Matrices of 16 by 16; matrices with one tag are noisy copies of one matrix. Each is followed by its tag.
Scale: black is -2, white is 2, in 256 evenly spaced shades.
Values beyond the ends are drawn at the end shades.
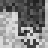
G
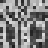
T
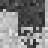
G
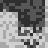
G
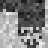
G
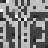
T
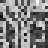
T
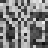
T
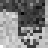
G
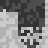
G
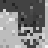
G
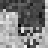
G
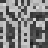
T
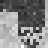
G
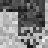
G
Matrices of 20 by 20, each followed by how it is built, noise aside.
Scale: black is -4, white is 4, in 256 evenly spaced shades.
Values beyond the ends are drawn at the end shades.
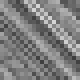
Toeplitz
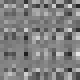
low rank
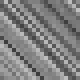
Toeplitz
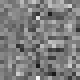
low rank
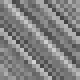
Toeplitz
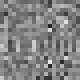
low rank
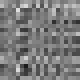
low rank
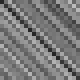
Toeplitz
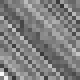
Toeplitz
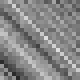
Toeplitz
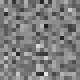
low rank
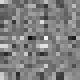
low rank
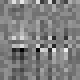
low rank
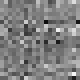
low rank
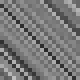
Toeplitz
